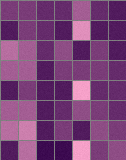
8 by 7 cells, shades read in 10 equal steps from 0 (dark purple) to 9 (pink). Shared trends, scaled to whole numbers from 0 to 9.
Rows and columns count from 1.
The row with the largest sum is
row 7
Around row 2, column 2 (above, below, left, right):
3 5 1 2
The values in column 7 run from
1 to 4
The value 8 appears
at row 2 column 5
